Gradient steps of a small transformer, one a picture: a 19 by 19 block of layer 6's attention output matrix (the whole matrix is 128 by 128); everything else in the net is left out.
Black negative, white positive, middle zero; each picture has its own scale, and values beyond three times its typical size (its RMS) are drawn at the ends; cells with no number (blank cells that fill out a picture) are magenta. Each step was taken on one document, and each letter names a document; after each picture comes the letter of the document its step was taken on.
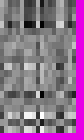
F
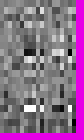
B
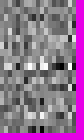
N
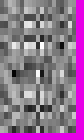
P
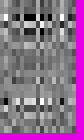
P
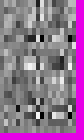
B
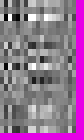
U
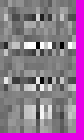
P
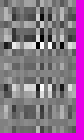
P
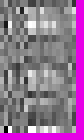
U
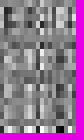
F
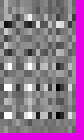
F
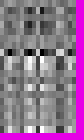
F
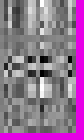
U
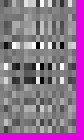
P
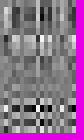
P
